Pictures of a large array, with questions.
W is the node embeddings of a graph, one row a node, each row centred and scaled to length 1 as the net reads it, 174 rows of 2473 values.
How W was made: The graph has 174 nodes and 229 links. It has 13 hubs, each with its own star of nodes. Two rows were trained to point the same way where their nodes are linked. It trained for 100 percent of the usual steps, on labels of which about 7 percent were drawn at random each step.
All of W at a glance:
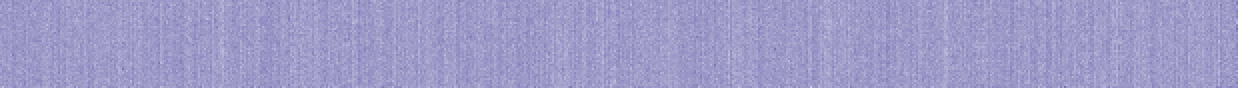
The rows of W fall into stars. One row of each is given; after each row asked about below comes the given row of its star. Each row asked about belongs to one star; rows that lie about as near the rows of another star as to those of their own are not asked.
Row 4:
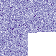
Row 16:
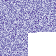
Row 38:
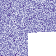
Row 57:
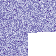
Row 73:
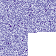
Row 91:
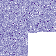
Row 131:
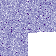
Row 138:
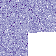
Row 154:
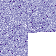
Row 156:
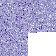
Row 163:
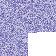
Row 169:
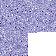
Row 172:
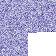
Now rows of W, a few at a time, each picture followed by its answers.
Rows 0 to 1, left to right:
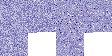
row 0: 163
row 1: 169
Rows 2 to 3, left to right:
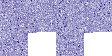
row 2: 73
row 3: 57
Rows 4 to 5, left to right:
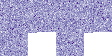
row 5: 57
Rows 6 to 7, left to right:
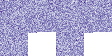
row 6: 91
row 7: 91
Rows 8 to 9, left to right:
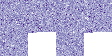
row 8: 4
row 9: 57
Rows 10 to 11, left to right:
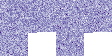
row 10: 163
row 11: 57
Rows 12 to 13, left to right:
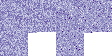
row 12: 38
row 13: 16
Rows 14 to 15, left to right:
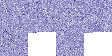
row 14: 16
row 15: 154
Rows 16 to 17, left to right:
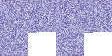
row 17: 163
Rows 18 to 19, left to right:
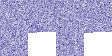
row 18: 154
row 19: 57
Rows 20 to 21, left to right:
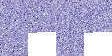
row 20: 163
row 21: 138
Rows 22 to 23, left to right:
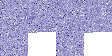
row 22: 91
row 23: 131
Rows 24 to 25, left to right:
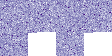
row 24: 57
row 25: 131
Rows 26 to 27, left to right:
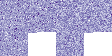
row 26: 91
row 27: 154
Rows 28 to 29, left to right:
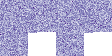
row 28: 91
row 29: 163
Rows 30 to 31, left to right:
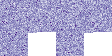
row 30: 16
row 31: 91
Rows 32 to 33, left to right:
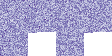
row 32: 91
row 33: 57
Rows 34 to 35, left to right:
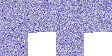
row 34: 4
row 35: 156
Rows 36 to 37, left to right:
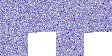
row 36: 57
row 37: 73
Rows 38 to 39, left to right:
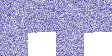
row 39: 38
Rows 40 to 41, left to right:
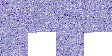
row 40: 131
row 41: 38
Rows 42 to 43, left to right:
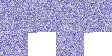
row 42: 73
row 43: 38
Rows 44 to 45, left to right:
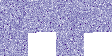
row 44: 16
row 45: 73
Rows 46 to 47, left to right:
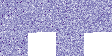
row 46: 73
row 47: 172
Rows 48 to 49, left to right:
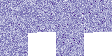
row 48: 169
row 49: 38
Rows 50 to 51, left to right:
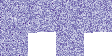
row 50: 91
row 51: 156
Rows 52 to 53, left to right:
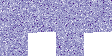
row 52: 4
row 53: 172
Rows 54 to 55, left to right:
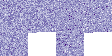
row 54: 163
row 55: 154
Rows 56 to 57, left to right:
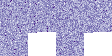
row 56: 156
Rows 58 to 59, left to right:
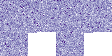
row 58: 16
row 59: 154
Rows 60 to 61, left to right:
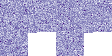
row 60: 169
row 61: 73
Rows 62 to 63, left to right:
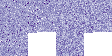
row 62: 138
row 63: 138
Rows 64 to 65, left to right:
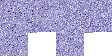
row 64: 154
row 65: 163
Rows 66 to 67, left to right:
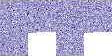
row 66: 4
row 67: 156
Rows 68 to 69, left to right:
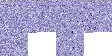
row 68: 172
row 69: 156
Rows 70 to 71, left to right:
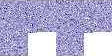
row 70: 154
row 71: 57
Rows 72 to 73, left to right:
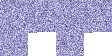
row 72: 154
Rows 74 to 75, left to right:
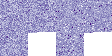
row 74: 4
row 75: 172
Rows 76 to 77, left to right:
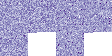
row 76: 172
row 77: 38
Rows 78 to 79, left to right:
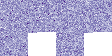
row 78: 4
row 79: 4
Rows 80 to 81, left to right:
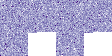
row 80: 16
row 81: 73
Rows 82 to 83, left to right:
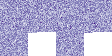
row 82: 16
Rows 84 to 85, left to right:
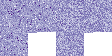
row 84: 38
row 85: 91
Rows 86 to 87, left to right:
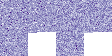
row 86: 163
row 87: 16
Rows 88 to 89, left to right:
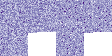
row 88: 131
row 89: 154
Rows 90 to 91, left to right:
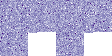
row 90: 131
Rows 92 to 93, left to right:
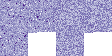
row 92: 38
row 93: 91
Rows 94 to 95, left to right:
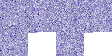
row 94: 91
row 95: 156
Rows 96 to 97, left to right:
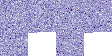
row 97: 163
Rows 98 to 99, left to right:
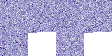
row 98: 57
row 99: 57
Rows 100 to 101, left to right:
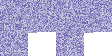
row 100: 16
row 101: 131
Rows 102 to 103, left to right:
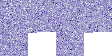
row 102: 57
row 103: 156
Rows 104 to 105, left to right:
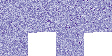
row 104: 57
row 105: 4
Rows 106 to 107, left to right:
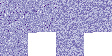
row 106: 163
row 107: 172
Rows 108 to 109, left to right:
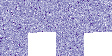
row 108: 169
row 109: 4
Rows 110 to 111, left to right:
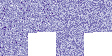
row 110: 57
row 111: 4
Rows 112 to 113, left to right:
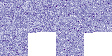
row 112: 73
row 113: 169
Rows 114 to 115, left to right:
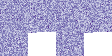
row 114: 16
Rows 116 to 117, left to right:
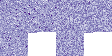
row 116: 91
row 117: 154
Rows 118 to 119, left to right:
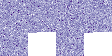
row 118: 172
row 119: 4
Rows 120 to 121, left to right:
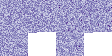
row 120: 163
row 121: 163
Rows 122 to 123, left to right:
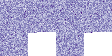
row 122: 172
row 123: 16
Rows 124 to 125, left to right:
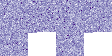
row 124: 57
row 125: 172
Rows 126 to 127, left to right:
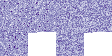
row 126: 91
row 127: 57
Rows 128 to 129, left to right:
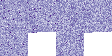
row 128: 154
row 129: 73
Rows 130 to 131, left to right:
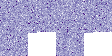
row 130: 138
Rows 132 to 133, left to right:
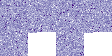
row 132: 156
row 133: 169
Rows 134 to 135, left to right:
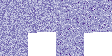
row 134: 138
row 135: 4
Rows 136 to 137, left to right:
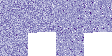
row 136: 163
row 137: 156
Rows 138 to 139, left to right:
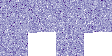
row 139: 138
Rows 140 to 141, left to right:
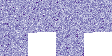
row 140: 16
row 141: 4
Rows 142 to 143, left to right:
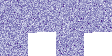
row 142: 16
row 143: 73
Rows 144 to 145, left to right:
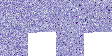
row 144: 169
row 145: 38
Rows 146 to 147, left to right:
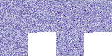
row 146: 169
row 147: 73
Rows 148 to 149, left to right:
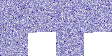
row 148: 16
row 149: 138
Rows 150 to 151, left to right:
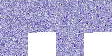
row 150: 4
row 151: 163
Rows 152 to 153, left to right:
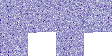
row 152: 172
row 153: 91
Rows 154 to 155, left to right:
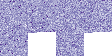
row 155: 163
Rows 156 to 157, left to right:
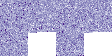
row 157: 16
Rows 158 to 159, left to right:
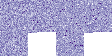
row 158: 4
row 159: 138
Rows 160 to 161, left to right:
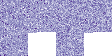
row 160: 16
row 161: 4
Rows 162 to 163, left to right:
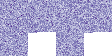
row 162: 91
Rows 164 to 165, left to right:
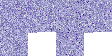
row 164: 169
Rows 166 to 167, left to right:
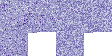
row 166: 91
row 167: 154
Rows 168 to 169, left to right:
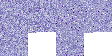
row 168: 38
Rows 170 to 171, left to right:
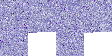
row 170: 73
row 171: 156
